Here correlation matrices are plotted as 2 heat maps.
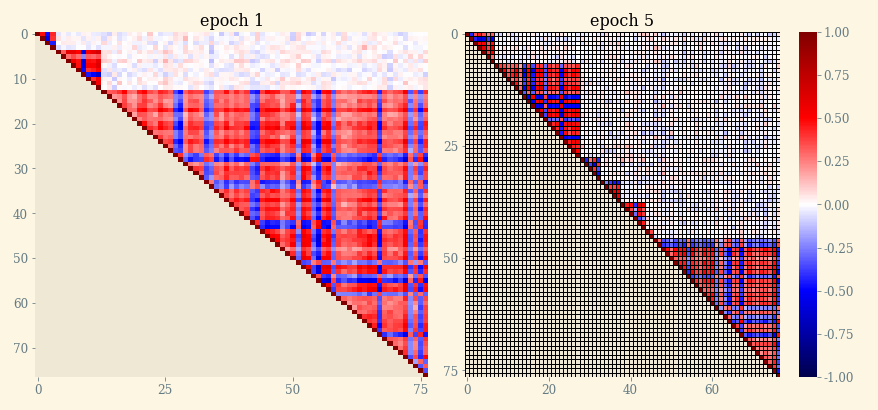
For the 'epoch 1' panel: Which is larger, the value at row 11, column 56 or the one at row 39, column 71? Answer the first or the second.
the second
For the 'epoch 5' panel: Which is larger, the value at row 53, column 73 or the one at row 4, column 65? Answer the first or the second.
the first
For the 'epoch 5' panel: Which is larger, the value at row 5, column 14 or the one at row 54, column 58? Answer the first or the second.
the first
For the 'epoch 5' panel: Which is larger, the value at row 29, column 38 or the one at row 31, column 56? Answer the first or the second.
the second
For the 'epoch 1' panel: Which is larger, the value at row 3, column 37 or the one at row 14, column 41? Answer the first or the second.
the second
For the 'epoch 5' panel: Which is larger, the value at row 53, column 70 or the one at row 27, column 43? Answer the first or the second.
the first
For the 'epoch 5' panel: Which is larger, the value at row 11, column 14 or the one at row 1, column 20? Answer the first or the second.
the second
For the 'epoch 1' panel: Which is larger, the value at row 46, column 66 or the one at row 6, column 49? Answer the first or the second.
the first
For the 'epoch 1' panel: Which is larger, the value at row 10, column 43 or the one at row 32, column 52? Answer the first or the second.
the second
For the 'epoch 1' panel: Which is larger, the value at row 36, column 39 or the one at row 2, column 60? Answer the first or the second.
the first
